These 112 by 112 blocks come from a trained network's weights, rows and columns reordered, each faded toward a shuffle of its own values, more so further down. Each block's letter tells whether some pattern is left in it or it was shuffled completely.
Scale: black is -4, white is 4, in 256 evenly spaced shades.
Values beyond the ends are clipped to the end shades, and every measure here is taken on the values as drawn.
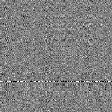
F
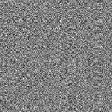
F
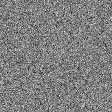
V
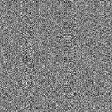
F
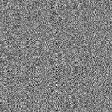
F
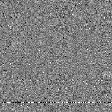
F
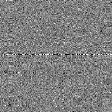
F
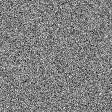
V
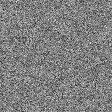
V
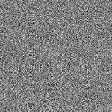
F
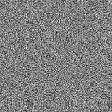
F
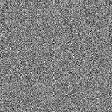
F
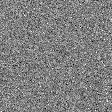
V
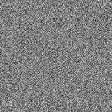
F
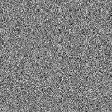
F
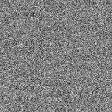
F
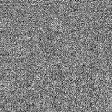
F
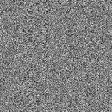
F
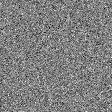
V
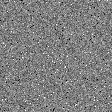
V
